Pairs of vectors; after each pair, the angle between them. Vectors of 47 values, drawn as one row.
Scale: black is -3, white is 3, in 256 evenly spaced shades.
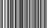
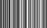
partly opposed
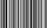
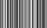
nearly opposite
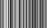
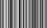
nearly parallel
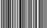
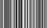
orthogonal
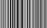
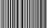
nearly parallel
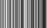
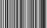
partly aligned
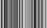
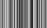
orthogonal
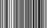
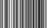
nearly parallel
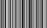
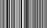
partly opposed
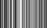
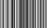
partly opposed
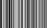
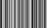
partly aligned
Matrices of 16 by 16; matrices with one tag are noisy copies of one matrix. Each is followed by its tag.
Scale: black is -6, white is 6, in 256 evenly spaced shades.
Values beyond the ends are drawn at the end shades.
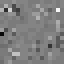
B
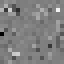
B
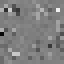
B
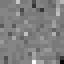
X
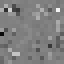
B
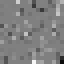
X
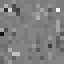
B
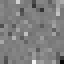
X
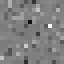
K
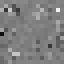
B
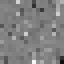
X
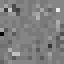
B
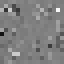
B
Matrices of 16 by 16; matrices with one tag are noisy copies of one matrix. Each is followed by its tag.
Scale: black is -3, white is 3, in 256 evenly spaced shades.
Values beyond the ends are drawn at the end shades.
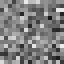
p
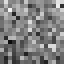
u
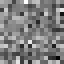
p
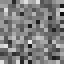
p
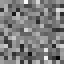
p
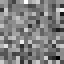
p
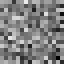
p
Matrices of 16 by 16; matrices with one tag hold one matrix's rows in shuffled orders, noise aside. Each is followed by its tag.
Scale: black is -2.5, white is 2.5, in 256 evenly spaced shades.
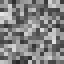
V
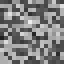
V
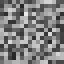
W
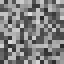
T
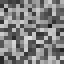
W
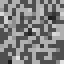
T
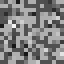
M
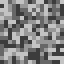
V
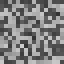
T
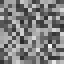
T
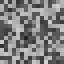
T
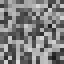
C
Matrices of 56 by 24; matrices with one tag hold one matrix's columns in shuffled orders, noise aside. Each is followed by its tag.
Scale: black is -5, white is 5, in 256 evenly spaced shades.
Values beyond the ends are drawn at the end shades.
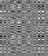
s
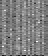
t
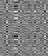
s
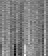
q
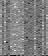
t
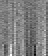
q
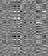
s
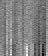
q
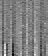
q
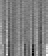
q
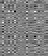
s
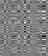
s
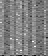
t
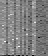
t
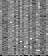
t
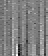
q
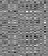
s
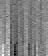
q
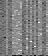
t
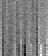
q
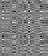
s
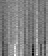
q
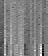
q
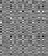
s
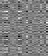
s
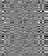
s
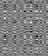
s
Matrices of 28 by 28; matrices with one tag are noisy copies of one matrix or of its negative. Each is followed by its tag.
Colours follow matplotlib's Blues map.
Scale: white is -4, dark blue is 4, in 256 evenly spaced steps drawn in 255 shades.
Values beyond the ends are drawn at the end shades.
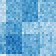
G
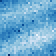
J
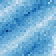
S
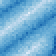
S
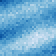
J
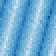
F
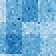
G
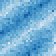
S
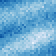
J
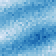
J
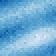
J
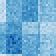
G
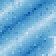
S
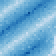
S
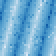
F
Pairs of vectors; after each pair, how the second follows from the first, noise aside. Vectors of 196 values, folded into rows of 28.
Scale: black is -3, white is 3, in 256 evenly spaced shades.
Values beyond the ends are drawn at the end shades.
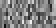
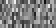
wrapped around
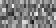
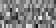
wrapped around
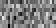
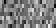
wrapped around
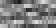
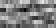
wrapped around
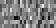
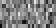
wrapped around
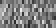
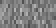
shrunk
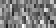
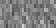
shrunk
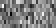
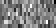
wrapped around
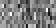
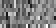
wrapped around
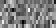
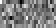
wrapped around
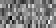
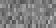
shrunk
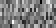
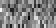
wrapped around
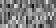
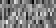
wrapped around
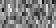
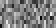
wrapped around
